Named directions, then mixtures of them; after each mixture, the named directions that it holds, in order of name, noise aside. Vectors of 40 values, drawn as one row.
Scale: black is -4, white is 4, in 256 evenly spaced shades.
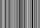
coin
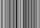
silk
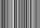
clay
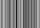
silk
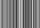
coin, silk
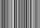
clay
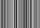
clay, silk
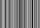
coin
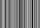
coin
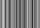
coin, silk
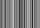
clay, coin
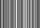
clay, silk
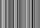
clay, coin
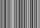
clay, coin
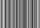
coin, silk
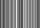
silk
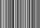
clay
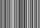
clay, coin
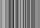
clay, silk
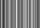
coin, silk
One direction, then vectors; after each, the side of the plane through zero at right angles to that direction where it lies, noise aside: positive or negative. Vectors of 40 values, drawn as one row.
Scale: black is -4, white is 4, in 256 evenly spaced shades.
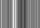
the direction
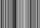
negative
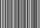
positive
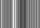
positive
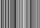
negative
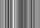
positive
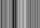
negative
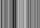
negative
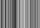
negative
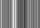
positive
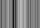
negative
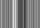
positive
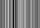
negative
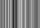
negative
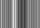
positive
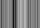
negative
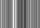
positive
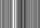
positive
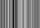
negative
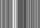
positive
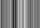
negative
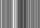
positive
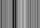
negative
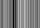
negative
